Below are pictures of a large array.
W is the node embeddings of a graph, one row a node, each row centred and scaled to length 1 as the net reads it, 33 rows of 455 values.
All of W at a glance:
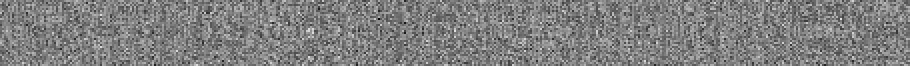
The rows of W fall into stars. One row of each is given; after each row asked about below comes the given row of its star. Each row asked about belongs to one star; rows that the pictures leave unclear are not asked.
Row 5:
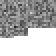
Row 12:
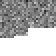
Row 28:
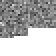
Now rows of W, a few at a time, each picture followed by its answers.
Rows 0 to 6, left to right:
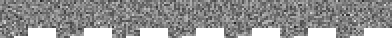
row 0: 28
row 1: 12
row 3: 5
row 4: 5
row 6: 12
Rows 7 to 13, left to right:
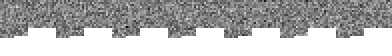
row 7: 12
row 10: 12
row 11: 28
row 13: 28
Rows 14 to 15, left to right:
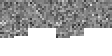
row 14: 28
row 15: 28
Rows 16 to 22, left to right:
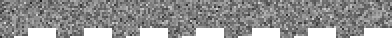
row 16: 28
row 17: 28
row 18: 28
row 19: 5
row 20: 12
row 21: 12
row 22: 28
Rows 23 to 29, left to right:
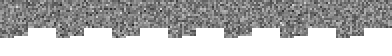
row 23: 12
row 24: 28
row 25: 5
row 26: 28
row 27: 12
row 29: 28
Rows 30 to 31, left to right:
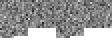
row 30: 5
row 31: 12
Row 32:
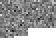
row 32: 5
